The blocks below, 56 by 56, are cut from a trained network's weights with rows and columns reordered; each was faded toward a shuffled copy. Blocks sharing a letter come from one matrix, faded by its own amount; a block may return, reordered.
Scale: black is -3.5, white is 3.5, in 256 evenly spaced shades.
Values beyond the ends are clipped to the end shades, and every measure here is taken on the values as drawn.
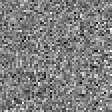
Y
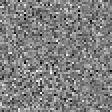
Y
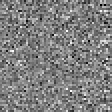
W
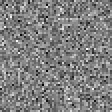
Y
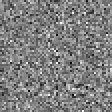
W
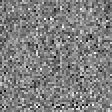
W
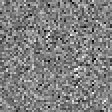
Y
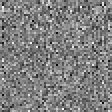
W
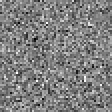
Y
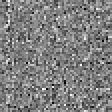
W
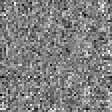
W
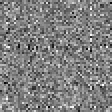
W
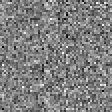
W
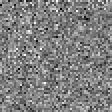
Y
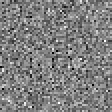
Y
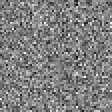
W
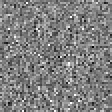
Y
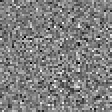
W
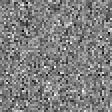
Y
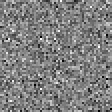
Y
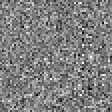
W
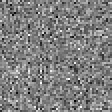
W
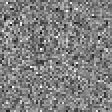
W
